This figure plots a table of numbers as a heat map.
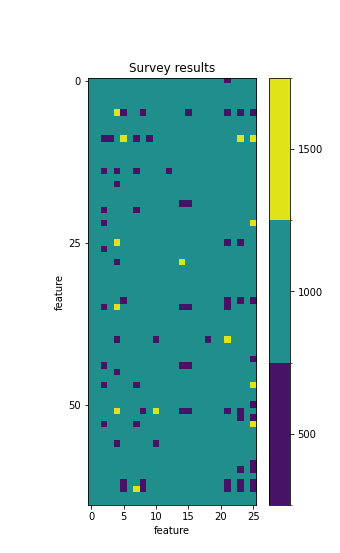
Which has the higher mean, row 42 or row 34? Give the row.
42
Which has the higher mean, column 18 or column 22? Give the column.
22
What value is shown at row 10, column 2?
1000
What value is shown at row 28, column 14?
1500
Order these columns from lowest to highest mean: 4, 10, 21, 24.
21, 4, 10, 24
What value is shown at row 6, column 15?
1000
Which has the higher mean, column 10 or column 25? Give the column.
10
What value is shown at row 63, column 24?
1000
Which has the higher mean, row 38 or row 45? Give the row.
38
